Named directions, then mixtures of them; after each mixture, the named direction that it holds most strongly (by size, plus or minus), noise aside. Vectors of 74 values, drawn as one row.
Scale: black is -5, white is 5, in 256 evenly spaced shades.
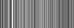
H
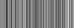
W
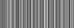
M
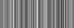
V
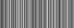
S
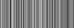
S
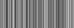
W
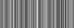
V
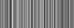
M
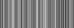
V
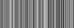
V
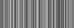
V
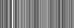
H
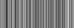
W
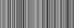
S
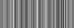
V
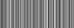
M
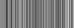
W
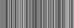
W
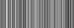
W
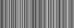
S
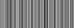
M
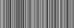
S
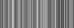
V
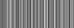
M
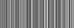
M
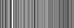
H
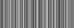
S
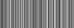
S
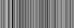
H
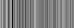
H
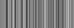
W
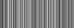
S
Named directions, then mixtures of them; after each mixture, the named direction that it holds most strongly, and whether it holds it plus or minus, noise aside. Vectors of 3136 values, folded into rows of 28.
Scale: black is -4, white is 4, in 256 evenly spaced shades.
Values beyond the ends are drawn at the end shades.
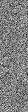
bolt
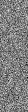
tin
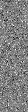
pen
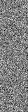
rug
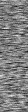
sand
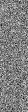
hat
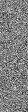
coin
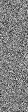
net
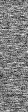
sand, minus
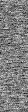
sand, plus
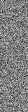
rug, minus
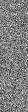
bolt, minus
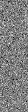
pen, plus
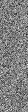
bolt, plus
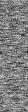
sand, plus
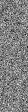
hat, minus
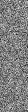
tin, plus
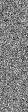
hat, minus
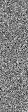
coin, minus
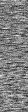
sand, plus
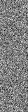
rug, plus
